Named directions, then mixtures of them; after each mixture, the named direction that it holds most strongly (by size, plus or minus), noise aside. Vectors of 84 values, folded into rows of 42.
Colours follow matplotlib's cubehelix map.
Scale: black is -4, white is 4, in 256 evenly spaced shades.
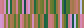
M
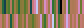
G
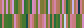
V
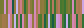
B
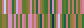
B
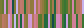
B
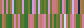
V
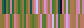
G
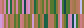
M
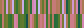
V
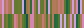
V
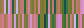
B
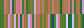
B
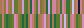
V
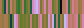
G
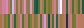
G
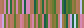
M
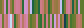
V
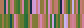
V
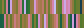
M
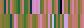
G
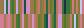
M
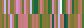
G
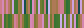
V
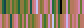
G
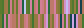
M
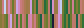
G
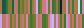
G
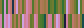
V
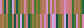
B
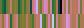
G
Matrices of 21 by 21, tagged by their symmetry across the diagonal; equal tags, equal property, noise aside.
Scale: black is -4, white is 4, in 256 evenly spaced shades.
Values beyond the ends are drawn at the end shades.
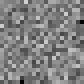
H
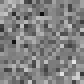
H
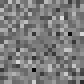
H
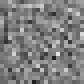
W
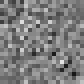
H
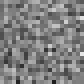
W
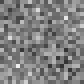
H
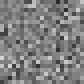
W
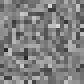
W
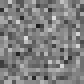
W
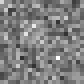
H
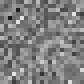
H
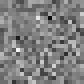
W
